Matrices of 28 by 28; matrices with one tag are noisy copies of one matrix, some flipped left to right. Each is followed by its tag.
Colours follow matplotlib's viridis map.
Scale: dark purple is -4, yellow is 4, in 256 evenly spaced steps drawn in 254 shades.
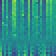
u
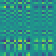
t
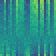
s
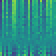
u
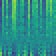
u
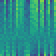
s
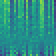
u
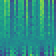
u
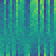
s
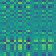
t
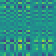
t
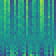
u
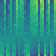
s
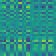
t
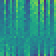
s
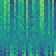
u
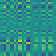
t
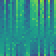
s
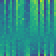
s
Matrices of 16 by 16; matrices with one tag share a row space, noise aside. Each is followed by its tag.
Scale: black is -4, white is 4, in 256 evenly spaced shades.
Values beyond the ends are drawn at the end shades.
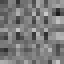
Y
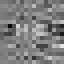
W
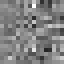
W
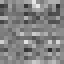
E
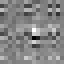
E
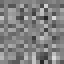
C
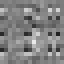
E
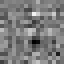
E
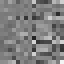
W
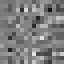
W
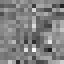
W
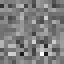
C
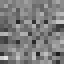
Y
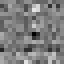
E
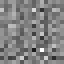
C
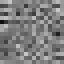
Y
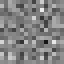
C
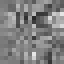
W
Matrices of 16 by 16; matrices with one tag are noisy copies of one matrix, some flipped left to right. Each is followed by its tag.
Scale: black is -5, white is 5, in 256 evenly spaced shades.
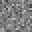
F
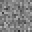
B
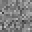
B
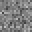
B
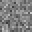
B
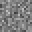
F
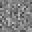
F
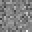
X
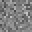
X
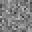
F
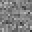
B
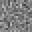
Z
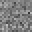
B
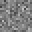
F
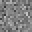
X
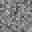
F
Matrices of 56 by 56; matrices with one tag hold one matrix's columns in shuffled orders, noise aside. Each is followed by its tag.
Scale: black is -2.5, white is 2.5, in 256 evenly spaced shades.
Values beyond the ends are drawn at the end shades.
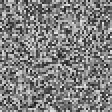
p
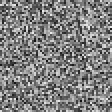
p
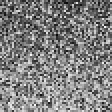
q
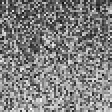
q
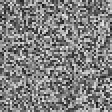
p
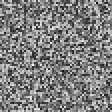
p
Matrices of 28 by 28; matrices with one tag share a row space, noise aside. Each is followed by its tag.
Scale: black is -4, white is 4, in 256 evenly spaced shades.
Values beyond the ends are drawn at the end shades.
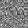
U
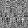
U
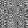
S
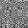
U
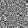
S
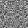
S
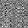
U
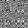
U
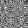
S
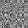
U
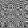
S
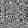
S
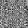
S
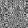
S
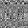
U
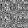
U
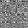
U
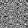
S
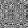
S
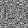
S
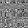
U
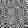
S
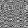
S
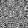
S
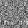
S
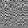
U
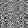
S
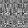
U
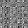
U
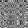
S
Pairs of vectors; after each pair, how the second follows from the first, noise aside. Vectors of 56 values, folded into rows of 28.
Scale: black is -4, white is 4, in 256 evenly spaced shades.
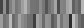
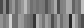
copied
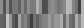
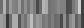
negated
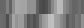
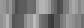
negated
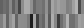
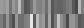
negated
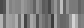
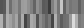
copied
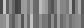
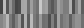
copied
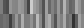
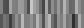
copied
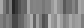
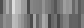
negated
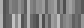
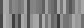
negated
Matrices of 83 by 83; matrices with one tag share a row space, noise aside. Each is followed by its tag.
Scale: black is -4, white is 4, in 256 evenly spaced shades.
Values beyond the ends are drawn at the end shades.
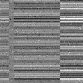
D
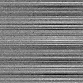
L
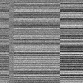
D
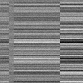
D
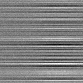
L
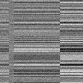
D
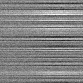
L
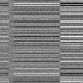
D
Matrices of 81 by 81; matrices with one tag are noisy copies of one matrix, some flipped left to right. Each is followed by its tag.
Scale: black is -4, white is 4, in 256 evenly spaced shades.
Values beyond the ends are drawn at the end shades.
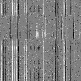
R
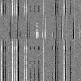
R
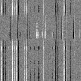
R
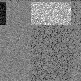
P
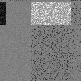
P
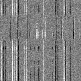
R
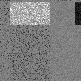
P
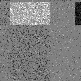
P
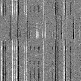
R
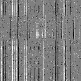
R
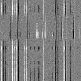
R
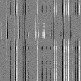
R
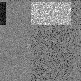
P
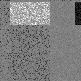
P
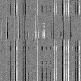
R
